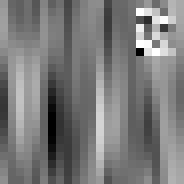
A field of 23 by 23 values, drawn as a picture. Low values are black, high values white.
In the top right lies a patch that is rougher than the rest. The ninth with the highest average is the top right. The bottom left is the ninth with the lowest average. Streaks run downward. The top right is the roughest part.
